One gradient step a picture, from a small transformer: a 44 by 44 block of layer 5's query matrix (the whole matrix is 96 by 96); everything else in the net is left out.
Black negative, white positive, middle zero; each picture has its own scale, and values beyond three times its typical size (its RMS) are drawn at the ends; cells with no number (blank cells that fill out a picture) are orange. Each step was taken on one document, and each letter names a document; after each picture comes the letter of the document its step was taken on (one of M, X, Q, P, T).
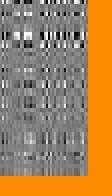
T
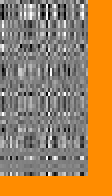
T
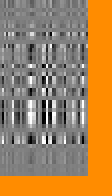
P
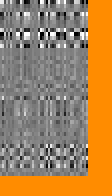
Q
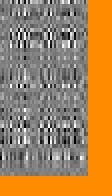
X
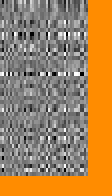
T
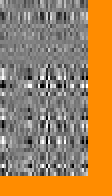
Q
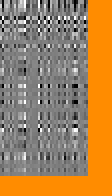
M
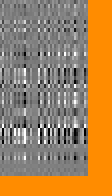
M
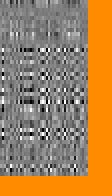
T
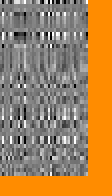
X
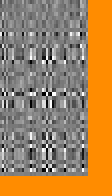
P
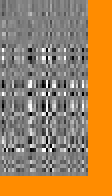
P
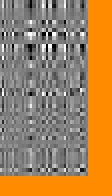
P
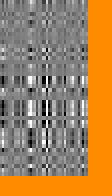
P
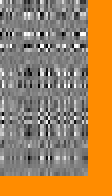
Q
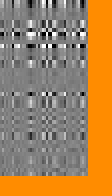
P
